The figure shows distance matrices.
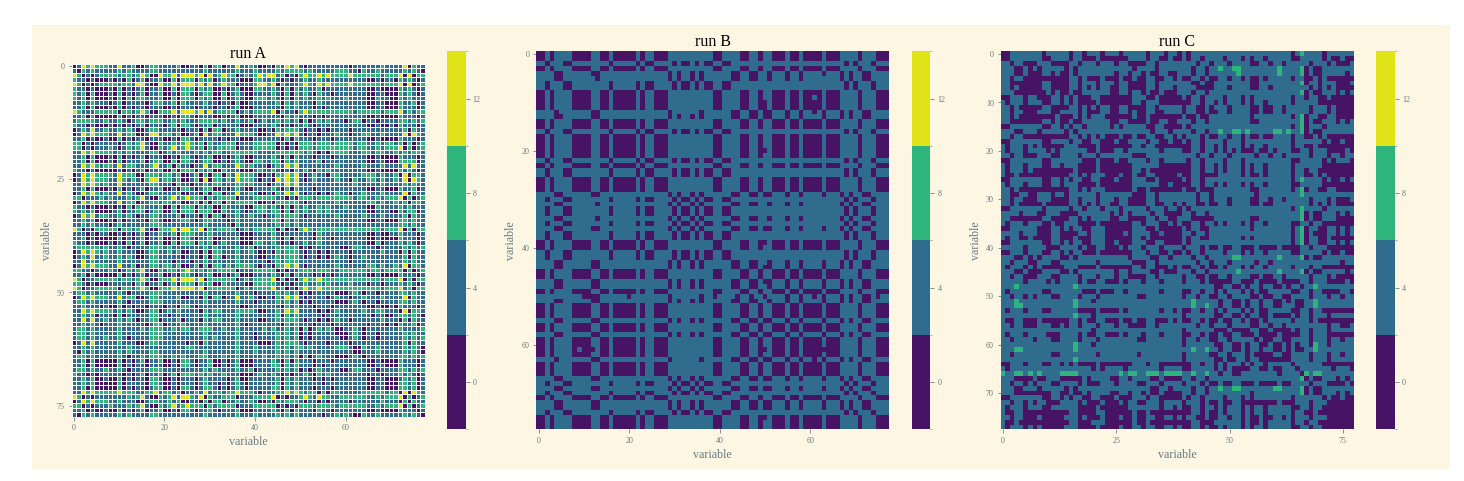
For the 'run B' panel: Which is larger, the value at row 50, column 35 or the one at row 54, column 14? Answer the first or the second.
the first
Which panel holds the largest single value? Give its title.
run A
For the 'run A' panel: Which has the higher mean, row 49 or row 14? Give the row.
49
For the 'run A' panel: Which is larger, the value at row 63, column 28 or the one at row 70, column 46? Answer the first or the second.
the first
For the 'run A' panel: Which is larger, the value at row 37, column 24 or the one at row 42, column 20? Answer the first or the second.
the first
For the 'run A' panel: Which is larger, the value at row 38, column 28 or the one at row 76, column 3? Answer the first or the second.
the first
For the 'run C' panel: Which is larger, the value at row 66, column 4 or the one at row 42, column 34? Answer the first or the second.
the first
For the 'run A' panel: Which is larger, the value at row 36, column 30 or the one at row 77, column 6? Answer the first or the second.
the first
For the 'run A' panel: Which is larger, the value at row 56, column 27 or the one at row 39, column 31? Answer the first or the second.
the first
